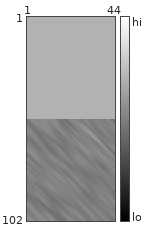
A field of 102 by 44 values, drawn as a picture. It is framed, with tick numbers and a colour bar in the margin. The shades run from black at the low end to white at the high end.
It is made of 2 by 1 panels. Panel 1,1: high, flat. Panel 2,1: middling, slanting down to the right, faint in contrast.
